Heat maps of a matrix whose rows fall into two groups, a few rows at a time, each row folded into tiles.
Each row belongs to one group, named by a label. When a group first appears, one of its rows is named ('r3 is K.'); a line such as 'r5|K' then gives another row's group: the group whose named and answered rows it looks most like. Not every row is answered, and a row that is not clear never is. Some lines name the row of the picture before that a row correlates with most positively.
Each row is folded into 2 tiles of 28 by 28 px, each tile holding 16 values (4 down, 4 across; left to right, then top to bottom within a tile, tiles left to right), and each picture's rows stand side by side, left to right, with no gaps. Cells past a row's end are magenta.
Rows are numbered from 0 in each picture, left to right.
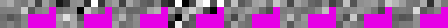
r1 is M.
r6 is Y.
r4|Y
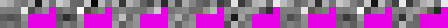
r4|Y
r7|Y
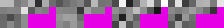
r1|M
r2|Y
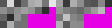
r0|Y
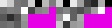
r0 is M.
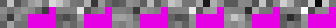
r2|M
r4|M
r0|Y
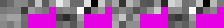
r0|M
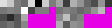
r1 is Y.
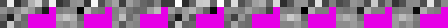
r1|M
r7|M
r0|Y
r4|Y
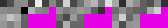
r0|M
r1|Y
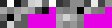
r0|Y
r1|M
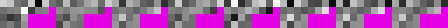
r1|Y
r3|Y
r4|Y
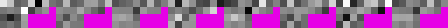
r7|M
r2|M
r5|Y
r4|M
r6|Y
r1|Y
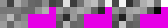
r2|Y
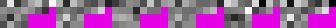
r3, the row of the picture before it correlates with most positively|0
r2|M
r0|Y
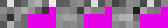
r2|M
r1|M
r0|Y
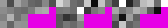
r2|Y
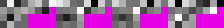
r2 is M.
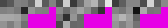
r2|M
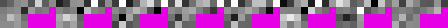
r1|M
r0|M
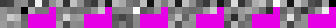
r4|Y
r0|M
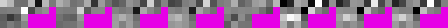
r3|M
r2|M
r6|M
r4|Y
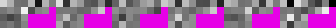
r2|Y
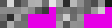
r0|Y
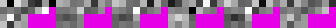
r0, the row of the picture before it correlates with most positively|1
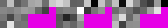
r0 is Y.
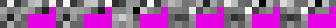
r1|Y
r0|Y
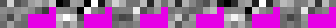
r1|M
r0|Y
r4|M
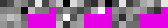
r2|Y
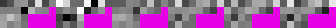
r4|Y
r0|M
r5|Y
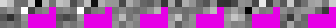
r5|Y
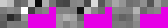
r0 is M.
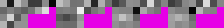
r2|M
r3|M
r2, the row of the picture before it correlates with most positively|1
